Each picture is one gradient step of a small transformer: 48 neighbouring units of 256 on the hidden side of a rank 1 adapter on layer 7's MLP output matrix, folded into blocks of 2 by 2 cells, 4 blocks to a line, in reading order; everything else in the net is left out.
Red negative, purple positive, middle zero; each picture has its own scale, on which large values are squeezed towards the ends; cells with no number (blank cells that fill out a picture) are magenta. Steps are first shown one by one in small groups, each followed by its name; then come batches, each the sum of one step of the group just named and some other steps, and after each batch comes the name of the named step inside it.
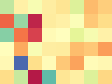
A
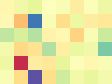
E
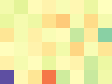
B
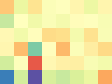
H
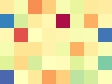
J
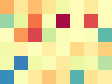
J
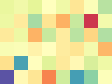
B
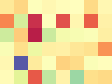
A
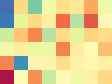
A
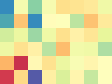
E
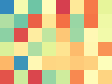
A
